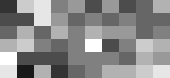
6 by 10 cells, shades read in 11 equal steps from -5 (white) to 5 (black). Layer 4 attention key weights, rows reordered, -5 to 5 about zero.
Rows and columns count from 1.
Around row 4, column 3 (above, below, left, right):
1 2 -3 1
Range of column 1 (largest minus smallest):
8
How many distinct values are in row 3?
4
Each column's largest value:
3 4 2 3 1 2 2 2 1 1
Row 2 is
2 2 -4 -1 1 0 1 0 1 1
